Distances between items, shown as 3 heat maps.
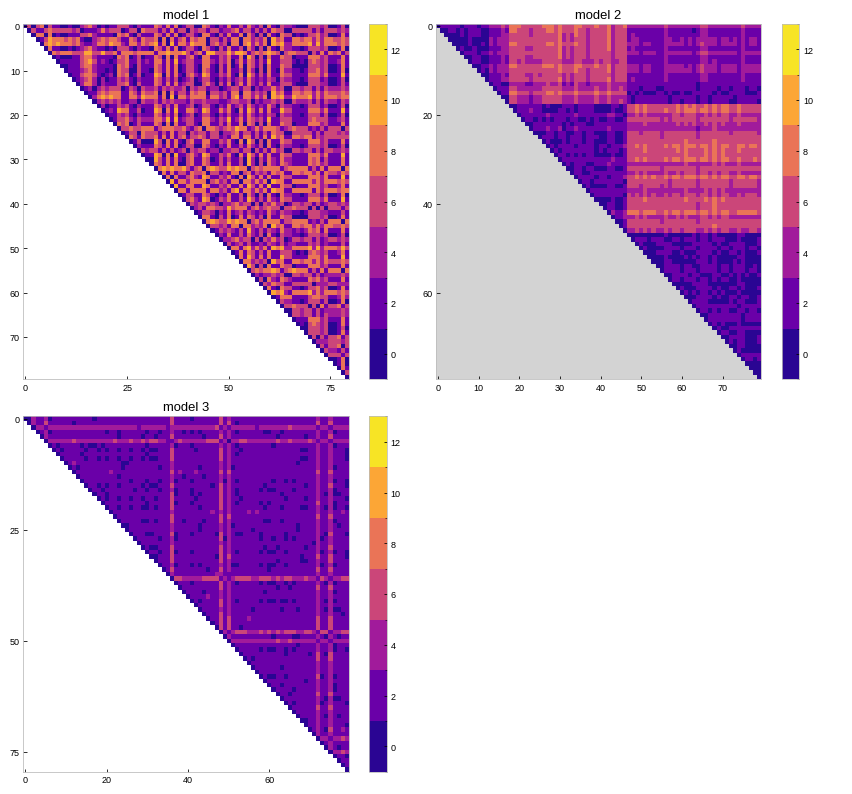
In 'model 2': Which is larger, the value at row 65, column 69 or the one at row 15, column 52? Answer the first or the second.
the first
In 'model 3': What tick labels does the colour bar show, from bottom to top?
0, 2, 4, 6, 8, 10, 12
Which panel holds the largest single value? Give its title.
model 1
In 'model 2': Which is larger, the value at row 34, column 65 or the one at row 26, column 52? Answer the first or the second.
the first
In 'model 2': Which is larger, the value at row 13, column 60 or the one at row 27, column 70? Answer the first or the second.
the second
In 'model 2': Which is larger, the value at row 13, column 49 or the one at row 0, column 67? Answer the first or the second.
the second
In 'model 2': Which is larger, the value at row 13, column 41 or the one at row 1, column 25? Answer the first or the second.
the second
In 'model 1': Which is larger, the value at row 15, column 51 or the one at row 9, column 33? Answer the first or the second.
the first
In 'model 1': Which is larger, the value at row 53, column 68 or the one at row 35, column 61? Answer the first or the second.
the second
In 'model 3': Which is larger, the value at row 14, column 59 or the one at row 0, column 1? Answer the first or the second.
the first
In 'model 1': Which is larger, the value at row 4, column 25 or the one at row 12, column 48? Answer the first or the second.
the second
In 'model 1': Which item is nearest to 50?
4
